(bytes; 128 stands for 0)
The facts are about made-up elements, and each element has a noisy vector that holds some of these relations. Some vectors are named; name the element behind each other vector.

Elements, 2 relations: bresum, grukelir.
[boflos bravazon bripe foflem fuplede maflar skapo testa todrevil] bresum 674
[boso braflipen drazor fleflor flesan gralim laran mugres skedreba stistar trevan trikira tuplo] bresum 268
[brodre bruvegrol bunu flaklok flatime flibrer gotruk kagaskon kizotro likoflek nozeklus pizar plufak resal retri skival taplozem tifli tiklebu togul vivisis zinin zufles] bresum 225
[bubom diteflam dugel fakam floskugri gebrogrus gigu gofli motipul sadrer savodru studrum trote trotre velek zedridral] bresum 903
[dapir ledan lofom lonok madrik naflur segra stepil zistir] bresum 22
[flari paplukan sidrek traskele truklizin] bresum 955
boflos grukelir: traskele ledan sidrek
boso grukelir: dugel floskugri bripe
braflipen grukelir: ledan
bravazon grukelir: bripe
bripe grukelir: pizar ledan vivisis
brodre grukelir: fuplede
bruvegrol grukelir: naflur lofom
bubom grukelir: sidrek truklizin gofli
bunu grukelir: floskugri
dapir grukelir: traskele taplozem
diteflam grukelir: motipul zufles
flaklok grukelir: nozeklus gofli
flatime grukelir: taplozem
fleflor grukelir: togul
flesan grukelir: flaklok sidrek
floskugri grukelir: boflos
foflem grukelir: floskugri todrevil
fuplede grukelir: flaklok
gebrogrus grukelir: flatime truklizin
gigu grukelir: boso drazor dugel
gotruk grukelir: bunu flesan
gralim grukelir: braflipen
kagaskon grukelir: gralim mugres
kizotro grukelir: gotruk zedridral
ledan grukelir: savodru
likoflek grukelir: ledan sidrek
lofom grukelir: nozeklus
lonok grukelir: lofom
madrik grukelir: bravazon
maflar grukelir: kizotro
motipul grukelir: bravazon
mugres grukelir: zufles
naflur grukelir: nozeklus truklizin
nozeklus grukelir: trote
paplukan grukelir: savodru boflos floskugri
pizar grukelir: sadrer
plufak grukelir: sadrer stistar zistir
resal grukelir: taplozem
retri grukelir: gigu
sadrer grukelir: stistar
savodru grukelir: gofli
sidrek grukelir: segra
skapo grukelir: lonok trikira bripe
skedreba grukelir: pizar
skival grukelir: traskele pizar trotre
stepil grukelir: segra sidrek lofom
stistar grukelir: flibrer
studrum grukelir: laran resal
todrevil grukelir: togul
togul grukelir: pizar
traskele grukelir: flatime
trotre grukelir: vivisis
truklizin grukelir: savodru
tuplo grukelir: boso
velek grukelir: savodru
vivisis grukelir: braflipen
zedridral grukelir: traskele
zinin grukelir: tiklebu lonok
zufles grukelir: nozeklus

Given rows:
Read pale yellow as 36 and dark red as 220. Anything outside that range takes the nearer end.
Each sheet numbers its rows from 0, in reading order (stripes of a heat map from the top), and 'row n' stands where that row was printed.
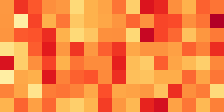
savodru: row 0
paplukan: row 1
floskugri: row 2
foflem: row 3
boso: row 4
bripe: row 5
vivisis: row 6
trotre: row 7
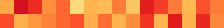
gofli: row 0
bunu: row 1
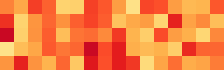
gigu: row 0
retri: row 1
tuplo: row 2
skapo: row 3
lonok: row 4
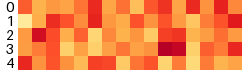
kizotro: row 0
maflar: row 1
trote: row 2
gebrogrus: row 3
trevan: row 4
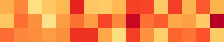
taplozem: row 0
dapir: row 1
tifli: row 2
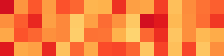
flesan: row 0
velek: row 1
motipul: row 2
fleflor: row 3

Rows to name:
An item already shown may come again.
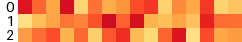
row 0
stistar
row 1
skapo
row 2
diteflam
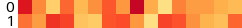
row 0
trikira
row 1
gigu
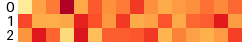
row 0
todrevil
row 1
likoflek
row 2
naflur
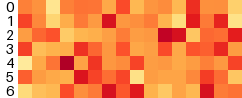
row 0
vivisis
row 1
tiklebu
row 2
gebrogrus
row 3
likoflek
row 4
todrevil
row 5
kagaskon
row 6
skapo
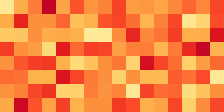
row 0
todrevil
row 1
ledan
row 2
traskele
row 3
bruvegrol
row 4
floskugri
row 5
zufles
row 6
dugel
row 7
segra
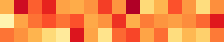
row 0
zistir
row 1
boflos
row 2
laran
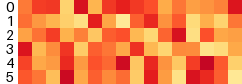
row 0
stepil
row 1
laran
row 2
diteflam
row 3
drazor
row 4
plufak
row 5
flibrer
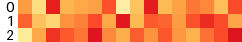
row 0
flari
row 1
skival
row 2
maflar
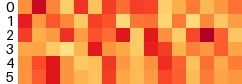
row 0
lofom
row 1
trevan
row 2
plufak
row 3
resal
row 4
fakam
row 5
fakam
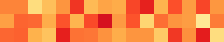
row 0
flatime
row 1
madrik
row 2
nozeklus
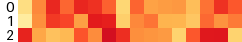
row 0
fuplede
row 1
testa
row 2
zinin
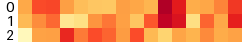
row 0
zedridral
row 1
studrum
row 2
bravazon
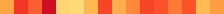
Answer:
sadrer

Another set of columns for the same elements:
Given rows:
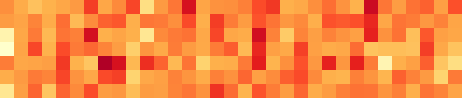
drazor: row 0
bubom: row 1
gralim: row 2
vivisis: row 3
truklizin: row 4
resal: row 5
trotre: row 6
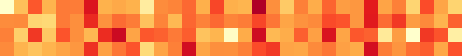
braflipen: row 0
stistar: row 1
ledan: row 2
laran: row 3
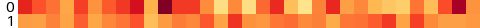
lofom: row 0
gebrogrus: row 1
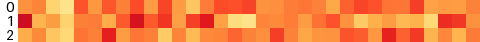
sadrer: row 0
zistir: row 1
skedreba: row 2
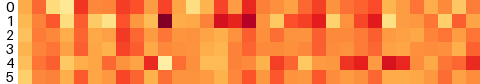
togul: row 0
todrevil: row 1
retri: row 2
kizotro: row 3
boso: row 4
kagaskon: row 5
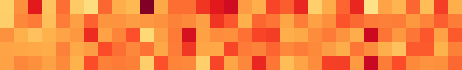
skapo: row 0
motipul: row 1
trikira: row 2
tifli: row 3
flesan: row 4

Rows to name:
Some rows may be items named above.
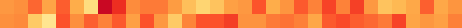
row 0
paplukan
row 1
sadrer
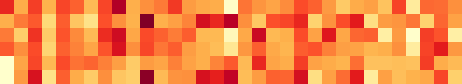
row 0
dapir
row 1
todrevil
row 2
ledan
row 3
madrik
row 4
vivisis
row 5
bripe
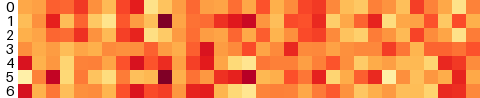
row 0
flatime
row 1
maflar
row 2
flatime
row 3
dugel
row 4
zistir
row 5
bravazon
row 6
segra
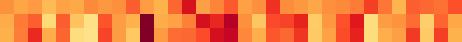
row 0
dugel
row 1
todrevil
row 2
fuplede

